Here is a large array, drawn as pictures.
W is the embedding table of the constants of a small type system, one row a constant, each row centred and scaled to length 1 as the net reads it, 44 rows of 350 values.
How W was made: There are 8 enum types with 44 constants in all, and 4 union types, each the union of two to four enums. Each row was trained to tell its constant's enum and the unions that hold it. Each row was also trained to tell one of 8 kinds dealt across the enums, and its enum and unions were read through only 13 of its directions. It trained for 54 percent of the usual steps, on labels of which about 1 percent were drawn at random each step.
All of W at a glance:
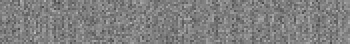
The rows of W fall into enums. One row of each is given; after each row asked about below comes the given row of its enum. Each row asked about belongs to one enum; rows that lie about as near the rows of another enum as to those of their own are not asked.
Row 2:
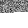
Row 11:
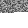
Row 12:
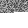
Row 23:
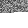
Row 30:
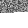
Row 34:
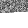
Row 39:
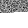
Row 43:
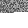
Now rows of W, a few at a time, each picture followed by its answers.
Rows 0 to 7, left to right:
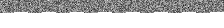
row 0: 30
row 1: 23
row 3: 34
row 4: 30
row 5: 43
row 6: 39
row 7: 12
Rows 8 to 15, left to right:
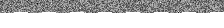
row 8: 2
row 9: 23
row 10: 43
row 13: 43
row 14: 2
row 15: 11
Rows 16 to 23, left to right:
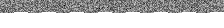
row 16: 11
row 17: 23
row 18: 43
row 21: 23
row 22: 39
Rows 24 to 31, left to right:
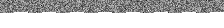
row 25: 39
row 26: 34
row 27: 11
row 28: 30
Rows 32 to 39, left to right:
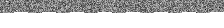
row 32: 30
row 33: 11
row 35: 2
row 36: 30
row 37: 43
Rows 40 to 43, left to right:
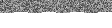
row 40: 11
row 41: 23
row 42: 34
